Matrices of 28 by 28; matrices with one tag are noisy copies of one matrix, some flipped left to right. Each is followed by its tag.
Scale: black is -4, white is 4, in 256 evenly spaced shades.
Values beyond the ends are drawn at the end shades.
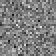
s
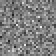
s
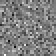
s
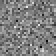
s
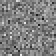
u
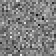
u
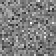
u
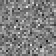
s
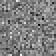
u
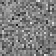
u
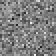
u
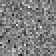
s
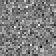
s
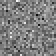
u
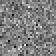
s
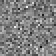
s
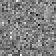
u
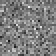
s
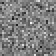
u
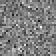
s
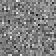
u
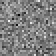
u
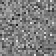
u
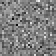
u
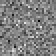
s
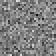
u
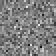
s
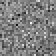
u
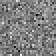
u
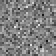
s
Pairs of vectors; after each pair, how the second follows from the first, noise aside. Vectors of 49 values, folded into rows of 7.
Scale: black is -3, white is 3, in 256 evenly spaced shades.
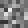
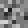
negated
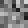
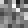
negated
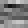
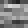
negated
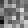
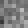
shrunk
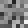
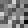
negated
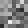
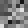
negated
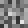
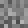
shrunk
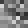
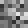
negated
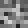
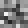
negated
